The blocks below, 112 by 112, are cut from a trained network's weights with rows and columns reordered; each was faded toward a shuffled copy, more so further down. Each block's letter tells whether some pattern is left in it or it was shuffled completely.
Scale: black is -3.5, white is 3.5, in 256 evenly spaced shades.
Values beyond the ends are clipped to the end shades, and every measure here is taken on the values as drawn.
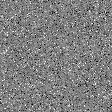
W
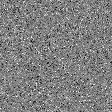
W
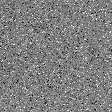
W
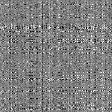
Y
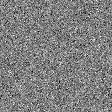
W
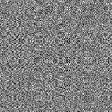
Y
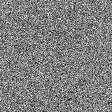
W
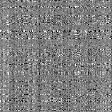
Y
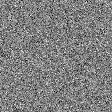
W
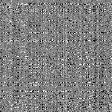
Y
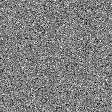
W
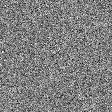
W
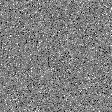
W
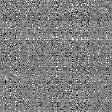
Y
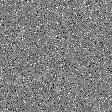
W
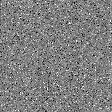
W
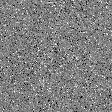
W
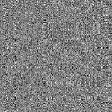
Y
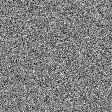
W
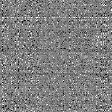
Y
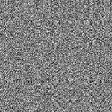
Y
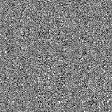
Y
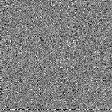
Y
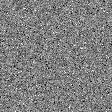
W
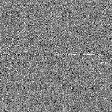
Y
